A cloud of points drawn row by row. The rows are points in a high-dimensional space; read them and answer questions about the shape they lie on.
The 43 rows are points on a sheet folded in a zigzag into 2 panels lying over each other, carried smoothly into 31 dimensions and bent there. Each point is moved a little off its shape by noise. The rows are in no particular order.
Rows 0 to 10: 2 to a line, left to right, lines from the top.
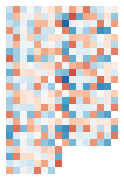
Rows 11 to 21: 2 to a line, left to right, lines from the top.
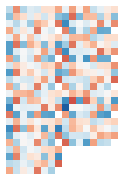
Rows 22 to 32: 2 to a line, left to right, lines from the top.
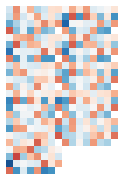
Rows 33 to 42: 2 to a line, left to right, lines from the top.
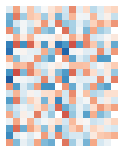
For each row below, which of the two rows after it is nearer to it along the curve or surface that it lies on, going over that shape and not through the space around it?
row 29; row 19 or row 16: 16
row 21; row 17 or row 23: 23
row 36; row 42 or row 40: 40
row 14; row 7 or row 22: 7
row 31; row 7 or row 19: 19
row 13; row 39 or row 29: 39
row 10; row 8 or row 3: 3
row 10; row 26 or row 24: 26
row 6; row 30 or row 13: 30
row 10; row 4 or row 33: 4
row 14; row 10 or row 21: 10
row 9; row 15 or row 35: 15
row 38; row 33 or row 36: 36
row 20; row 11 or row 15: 15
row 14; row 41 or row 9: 9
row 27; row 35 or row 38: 35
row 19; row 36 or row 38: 36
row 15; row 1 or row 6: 6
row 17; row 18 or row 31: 18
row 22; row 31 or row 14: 31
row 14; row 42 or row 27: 42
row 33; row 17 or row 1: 1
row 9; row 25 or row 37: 37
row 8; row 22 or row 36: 36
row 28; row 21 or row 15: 21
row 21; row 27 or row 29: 27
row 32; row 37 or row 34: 37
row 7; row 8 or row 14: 14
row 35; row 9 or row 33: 33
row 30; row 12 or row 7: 7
